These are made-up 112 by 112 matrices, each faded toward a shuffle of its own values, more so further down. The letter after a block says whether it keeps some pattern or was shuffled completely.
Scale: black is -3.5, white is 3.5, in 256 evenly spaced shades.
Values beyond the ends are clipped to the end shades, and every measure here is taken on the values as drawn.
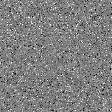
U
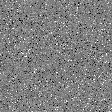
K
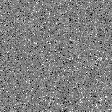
U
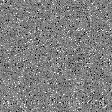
U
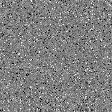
U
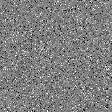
U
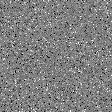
K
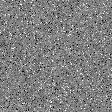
K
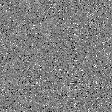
U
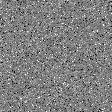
K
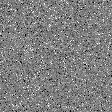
K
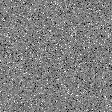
K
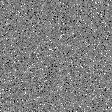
K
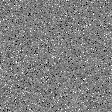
K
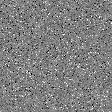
K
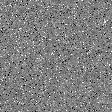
K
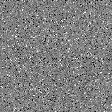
U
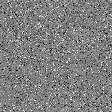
U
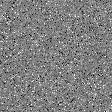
K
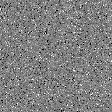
U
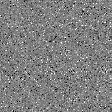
U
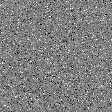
K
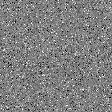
U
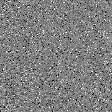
U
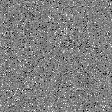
U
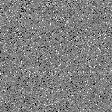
U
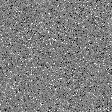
K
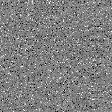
U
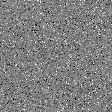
K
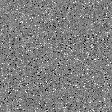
U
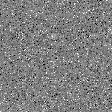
U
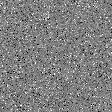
K
